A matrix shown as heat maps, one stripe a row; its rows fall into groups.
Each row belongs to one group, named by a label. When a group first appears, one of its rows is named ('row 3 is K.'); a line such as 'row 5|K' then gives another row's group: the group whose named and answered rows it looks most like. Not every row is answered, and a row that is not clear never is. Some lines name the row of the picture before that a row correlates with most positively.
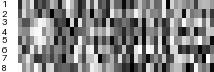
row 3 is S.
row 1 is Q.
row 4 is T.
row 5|S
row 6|T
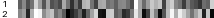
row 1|T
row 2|S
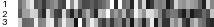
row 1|Q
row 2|T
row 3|S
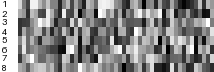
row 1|T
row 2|T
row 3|S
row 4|T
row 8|S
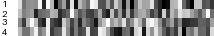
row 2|Q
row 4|T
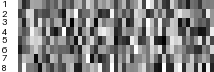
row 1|T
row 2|Q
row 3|T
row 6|T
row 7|Q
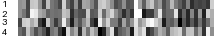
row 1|T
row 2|T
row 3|T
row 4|Q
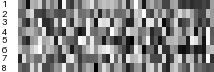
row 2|Q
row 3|T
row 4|Q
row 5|S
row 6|T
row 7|Q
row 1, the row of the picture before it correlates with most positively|1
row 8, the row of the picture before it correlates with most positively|1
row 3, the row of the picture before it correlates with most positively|1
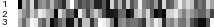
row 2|S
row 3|T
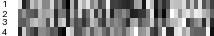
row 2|S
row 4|Q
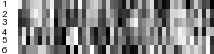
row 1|S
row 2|S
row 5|Q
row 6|S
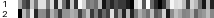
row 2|Q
